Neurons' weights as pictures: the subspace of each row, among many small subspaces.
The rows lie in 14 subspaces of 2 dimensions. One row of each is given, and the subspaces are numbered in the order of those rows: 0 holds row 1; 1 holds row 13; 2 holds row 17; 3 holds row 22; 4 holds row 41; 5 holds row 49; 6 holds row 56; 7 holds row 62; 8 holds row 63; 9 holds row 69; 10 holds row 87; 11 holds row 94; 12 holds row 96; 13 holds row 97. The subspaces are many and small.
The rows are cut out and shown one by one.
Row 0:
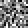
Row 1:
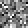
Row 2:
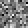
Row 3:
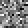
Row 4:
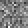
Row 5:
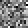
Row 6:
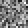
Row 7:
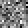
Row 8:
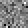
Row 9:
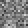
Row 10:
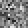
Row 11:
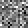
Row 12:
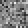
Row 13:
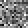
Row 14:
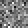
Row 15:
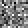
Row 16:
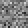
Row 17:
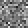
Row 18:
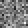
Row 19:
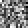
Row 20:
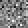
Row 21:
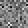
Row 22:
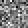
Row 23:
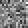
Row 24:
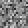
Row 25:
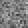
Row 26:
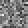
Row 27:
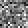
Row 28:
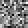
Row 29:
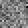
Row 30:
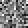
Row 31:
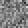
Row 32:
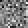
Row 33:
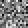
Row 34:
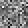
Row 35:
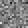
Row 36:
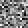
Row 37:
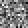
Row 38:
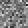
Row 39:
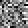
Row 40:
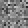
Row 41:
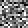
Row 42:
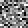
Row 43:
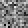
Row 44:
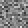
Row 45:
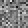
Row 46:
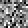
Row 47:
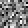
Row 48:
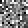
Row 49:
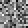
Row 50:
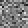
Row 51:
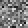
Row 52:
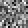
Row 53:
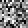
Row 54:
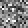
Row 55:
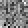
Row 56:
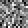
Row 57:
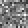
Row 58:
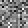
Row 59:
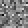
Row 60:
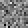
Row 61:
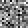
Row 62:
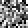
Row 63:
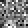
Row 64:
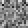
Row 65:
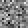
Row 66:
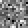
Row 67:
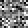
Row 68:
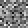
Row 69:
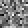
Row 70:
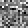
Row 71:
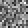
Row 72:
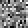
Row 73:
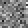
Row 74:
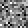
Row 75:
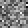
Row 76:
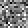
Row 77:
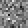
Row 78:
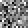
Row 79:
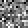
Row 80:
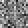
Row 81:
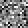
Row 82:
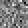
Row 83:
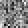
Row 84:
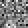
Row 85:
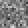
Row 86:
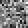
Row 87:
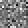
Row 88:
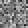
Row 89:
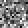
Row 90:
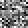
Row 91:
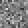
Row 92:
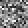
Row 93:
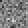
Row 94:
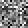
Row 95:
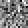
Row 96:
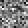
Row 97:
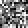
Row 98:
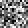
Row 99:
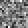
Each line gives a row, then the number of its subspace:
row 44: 4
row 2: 0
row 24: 0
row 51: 11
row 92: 12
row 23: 13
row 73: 1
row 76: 2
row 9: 8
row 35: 0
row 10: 3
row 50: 4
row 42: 4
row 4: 5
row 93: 10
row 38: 0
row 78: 7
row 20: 10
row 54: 12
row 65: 3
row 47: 0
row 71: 7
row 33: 8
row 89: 1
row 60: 5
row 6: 7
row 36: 4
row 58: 11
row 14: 6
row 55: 8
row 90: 12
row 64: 7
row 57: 13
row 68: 1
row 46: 5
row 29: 1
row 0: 6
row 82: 6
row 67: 12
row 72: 13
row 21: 10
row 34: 11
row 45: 3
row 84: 8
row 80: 6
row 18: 6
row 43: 5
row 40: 13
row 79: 12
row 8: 6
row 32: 10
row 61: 3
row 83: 8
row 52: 7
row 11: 11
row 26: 9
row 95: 8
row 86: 13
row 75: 1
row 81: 2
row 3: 9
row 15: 9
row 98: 12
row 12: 13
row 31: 7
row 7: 1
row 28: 9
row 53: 12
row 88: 5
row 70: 3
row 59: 9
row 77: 3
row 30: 5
